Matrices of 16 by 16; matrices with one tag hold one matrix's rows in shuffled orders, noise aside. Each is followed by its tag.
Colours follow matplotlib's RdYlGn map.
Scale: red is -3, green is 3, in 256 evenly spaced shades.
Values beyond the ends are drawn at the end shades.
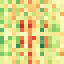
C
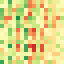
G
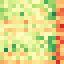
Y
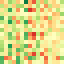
G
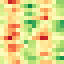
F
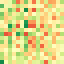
G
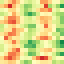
F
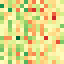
G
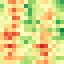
F
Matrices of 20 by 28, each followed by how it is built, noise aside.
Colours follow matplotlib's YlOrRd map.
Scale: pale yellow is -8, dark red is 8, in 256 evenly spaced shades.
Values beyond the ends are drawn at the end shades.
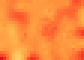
smooth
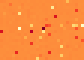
sparse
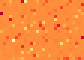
sparse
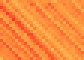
Toeplitz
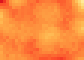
smooth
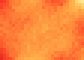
smooth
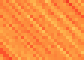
Toeplitz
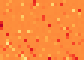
sparse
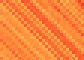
Toeplitz
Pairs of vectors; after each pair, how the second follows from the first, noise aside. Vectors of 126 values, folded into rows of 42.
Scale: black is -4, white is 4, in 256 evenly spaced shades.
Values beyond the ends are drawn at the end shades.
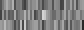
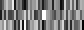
scaled up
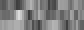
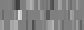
partly zeroed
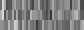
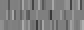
partly zeroed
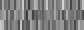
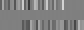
partly zeroed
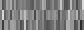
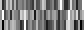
scaled up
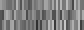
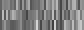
sign-scrambled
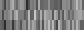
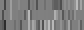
partly zeroed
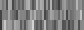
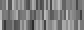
negated
